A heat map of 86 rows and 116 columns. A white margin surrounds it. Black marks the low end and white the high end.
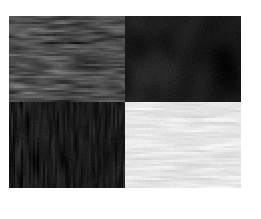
It is made of 2 by 2 panels. Panel 1,1: low, streaked across. Panel 1,2: very low, smooth, faint in contrast. Panel 2,1: very low, streaked downward, faint in contrast. Panel 2,2: very high, streaked across, faint in contrast.
